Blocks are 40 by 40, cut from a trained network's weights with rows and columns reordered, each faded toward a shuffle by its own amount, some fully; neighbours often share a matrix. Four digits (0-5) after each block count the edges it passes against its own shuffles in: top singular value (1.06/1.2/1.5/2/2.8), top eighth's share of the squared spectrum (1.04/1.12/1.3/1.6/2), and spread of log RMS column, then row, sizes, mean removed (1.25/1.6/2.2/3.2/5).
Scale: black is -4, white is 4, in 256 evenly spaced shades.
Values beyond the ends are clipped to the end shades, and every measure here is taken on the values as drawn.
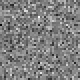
2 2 0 0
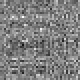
4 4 2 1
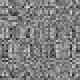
4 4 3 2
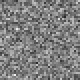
2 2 0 0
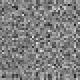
4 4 2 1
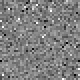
0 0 0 1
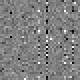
4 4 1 1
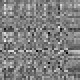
4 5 2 3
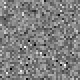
0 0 0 0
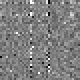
4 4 2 1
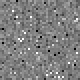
0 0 0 0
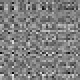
4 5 2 3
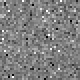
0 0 0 0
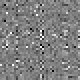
4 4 2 2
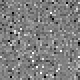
2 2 0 0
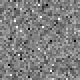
0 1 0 0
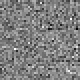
1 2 0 0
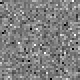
0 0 0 0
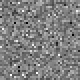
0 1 0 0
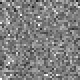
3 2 0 0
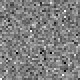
0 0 0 0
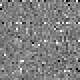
3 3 1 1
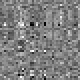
4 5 2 2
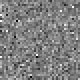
2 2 0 1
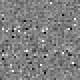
2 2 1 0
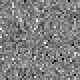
2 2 0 0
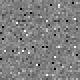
2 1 0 0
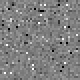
0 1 0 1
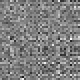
4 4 3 2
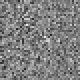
3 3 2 0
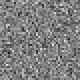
3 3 1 0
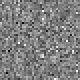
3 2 0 0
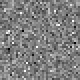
1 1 0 0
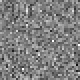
2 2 1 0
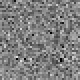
3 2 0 1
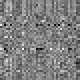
4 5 2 2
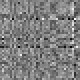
4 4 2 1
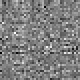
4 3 1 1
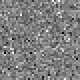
0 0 0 0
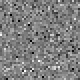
1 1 0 0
